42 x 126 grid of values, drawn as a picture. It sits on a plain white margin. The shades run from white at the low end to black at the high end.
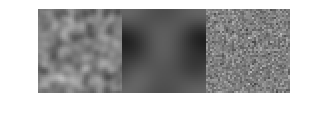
It is made of 1 by 3 panels. Panel 1,1: middling, blotchy. Panel 1,2: high, smooth. Panel 1,3: middling, fine-grained.
